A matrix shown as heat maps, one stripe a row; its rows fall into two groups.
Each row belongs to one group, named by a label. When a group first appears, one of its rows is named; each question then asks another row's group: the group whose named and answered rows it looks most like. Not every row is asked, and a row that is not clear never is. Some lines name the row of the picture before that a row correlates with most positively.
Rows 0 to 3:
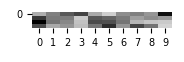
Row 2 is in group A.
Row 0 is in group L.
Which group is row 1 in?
A
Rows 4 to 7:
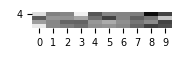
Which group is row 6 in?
L
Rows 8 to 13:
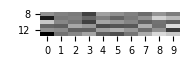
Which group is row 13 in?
A
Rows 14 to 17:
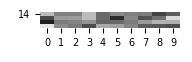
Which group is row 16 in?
A
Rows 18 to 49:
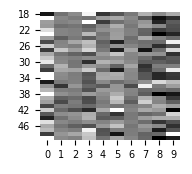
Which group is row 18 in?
A
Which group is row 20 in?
A
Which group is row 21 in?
L
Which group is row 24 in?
L
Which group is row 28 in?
L
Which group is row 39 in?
L
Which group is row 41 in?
A
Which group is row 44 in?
A
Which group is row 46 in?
L
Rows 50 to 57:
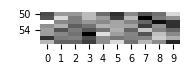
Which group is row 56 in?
A
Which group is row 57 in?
L
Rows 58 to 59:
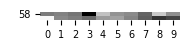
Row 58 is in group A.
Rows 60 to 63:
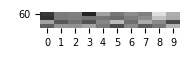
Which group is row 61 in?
A
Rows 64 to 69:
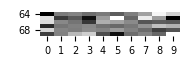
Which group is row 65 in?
L
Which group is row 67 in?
A
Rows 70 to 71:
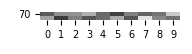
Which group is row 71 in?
L
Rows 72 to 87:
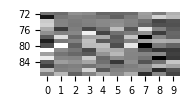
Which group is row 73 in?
A
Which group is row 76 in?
L
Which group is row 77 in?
A
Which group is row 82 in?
L
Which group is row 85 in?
A
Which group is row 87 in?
L
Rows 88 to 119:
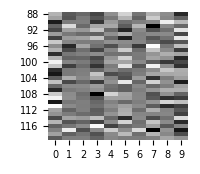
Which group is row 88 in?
L
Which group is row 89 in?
L
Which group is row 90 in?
A
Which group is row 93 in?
L
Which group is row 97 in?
L
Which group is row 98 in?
A
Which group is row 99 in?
L
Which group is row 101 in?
L
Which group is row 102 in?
A
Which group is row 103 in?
A
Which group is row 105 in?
L
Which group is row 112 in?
L
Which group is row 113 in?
L
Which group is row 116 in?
A
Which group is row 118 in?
L
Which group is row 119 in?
A
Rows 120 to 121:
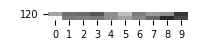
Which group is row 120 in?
L
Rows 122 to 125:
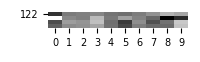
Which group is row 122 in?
A
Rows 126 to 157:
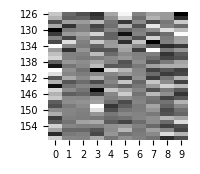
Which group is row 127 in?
L
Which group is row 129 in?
L
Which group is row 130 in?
A
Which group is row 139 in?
A
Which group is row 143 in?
L
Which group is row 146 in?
L
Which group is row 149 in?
A
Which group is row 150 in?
A
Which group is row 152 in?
A
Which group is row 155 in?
L
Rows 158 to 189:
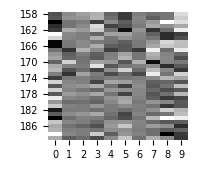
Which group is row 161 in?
A
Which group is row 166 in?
A
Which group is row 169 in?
L
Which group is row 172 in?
L
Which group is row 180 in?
L
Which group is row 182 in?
A
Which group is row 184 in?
A
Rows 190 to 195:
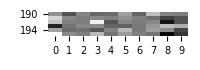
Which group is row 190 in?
L
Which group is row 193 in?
A
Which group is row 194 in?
L
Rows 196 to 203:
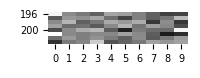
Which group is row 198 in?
L
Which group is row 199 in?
L
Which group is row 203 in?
A
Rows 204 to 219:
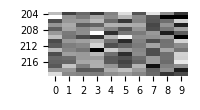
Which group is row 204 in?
L
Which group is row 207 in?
L
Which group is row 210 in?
L
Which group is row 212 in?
A
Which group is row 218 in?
L
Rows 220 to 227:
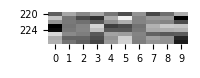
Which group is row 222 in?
L
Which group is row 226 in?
L
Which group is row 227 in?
L
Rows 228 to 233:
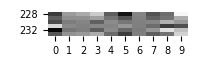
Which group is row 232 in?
A
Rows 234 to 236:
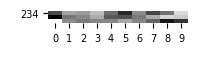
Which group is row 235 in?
A
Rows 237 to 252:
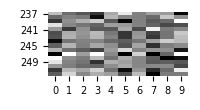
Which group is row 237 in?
L
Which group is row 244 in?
A
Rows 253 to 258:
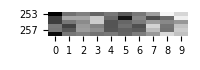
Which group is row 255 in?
A
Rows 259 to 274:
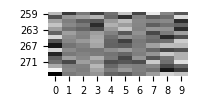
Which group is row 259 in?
L
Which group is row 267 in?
A
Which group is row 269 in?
A
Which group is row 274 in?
A
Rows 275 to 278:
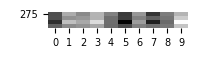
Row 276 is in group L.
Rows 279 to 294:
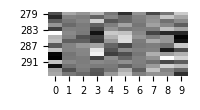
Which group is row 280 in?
A
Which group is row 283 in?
A
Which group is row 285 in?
L
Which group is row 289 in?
A
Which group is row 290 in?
A
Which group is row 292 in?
A
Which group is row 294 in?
L
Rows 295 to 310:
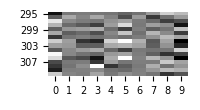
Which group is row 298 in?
L
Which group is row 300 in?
L
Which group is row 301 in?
A
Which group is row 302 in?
L
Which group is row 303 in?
L
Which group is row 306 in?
L
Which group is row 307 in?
A
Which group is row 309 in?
A
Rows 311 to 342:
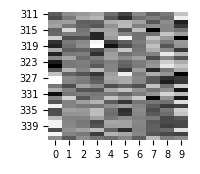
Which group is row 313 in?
L
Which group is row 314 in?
L
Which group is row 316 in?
A
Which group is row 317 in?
L
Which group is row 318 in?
A
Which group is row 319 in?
A
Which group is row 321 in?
A
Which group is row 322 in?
L
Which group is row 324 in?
A
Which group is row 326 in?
L
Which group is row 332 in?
L
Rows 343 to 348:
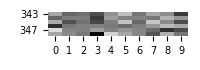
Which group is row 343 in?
L
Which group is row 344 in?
A
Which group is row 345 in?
L
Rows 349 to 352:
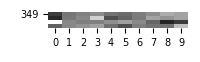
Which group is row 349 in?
A
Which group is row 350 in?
A
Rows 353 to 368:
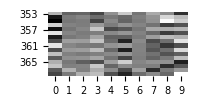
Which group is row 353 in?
L
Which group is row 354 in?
A
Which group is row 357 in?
A
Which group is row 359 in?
A
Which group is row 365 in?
L
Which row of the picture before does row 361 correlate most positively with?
351
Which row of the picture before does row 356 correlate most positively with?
351
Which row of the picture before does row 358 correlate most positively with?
351
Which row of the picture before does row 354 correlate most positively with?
349
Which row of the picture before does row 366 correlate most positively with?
351
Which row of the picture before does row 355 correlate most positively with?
349
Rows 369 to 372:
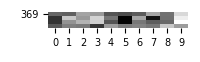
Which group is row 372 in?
A
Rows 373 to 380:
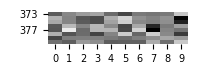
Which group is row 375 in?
L
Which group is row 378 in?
L
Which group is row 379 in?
A
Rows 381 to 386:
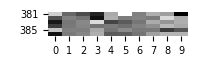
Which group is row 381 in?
L
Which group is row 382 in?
A
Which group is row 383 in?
A
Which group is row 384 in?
A
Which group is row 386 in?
A
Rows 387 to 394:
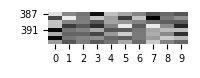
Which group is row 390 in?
L
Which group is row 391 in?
A
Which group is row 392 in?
L
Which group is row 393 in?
A
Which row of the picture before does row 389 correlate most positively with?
381
